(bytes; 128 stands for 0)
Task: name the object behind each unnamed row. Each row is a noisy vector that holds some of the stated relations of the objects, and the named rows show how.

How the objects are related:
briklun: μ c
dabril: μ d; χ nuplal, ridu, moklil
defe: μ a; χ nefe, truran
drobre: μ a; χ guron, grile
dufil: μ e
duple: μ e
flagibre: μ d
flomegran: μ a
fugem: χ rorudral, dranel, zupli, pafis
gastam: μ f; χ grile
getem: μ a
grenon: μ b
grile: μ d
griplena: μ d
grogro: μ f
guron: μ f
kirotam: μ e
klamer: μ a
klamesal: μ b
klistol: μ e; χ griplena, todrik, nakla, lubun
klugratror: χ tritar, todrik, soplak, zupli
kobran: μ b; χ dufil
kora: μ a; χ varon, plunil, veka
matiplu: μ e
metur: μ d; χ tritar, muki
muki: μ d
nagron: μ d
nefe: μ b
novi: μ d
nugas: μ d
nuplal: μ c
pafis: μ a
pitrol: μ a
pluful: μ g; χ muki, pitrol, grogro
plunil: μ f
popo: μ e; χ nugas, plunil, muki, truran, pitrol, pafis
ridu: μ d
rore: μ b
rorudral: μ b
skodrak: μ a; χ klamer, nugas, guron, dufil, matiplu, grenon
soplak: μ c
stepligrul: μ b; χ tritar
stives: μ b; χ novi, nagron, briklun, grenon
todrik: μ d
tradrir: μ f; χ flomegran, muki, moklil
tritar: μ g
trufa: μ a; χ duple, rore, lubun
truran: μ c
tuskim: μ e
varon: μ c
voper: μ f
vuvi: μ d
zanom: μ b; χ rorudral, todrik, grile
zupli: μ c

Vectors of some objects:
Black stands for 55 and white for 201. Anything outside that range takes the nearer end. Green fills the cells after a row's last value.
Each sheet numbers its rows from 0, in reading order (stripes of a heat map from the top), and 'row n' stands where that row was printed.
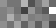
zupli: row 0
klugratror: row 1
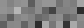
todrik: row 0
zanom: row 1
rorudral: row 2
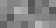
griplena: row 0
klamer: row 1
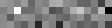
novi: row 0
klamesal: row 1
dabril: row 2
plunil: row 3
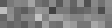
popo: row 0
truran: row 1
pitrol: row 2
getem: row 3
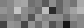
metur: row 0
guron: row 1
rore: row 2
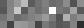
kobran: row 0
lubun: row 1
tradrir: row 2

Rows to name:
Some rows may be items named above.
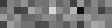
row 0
kora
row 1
duple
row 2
plunil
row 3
pafis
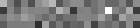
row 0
nuplal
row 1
stepligrul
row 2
klistol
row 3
lubun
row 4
voper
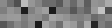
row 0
varon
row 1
nefe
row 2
pitrol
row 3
stives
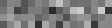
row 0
defe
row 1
rorudral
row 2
ridu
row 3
grenon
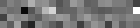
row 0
gastam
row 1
dabril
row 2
pluful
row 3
tritar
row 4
moklil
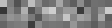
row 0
nuplal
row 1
ridu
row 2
truran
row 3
veka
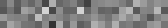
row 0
flomegran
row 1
grogro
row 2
dranel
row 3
skodrak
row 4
briklun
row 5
grile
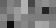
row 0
rore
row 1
drobre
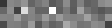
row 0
trufa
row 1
nakla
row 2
flomegran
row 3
tritar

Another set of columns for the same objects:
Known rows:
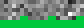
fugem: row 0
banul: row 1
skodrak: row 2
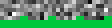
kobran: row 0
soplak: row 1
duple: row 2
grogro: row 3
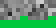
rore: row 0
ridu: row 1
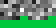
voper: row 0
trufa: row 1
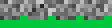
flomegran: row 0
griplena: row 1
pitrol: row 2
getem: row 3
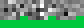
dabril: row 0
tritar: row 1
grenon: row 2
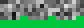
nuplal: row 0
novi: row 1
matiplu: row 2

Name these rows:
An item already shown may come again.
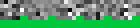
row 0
voper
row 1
klamesal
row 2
metur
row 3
briklun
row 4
stepligrul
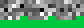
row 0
klistol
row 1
metur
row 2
dabril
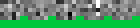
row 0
briklun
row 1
rorudral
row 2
truran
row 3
pluful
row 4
lubun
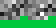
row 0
grile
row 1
zanom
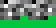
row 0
tradrir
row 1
voper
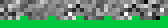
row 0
duple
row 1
moklil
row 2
zanom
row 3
klamer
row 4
zanom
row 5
plunil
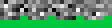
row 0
gastam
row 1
drobre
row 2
guron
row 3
stives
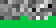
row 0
pafis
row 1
klistol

